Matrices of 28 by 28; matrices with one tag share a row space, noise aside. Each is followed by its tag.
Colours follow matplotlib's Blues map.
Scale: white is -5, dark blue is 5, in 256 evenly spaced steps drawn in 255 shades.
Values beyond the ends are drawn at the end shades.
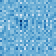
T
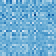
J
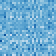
J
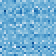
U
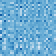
T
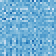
J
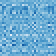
J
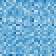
U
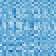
U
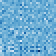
T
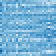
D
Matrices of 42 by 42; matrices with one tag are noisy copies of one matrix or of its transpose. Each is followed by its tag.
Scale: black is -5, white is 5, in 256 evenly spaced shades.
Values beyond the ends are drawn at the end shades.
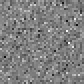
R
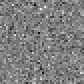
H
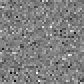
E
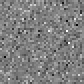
R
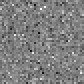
H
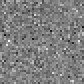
H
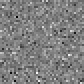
E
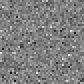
E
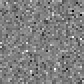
E
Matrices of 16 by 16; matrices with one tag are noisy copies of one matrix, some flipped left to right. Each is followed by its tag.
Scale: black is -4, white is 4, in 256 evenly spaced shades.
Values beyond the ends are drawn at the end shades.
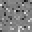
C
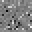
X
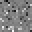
C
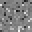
C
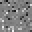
C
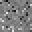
C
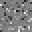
C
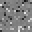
C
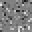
C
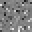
C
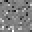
C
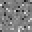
C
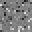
C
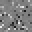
X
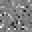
X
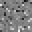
C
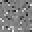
C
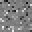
C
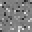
C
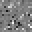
X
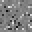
X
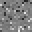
C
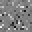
X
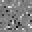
X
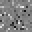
X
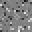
C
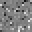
C
